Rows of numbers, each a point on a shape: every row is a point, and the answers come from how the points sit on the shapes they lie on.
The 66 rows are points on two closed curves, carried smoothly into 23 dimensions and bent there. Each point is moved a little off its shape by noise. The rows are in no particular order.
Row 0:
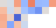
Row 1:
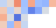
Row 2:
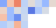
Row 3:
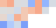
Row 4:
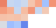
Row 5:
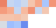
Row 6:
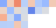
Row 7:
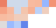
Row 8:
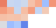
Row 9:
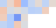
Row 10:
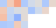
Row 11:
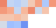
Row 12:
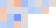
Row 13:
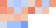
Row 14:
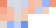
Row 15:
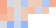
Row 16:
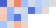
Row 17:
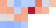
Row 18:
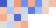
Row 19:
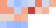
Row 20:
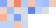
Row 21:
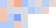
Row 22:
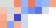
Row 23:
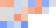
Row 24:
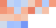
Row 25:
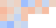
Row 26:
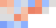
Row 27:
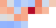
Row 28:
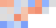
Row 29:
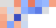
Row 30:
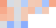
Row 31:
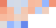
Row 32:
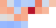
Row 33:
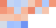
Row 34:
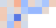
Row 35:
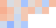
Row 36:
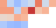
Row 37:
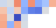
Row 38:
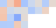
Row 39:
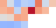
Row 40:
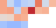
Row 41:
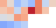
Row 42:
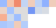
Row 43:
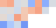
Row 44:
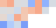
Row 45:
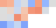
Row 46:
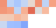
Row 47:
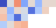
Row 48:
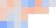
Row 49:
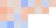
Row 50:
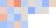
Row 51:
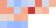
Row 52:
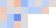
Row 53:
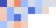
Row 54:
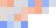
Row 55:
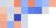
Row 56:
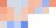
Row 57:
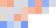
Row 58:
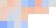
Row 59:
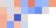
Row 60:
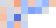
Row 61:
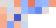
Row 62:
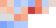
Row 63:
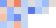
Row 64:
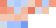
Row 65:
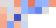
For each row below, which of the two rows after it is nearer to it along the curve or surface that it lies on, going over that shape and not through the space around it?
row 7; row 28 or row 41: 41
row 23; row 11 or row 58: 58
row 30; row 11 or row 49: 49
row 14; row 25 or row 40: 25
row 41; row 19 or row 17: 17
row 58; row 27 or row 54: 54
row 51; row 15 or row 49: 15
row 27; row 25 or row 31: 31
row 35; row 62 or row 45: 45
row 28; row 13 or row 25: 25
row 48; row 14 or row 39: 14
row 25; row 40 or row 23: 23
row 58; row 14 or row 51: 14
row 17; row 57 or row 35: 57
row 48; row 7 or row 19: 7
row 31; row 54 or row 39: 39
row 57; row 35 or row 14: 35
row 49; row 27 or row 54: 54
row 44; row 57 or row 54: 54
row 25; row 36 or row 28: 28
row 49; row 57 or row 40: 57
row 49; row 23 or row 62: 23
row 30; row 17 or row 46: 46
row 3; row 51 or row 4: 51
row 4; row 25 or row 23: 25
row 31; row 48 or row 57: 48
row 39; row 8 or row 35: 8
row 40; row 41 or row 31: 41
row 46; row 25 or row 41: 41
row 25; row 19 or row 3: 3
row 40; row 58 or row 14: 14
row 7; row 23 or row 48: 48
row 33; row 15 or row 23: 15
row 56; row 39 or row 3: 39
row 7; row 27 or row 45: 27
